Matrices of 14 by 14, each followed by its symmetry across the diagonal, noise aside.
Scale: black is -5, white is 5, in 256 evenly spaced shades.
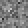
symmetric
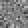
antisymmetric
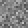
symmetric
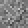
symmetric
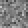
antisymmetric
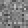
antisymmetric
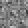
antisymmetric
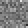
neither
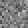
neither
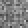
antisymmetric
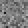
neither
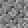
symmetric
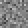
neither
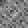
symmetric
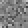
symmetric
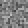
antisymmetric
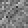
symmetric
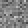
neither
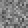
neither
